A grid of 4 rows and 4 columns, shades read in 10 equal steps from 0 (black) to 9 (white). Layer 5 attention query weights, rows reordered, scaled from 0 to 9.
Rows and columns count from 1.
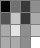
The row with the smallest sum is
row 1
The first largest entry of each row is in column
4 2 2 4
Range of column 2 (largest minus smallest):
4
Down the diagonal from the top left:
0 7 5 9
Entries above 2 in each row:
2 3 4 4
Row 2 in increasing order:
2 3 6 7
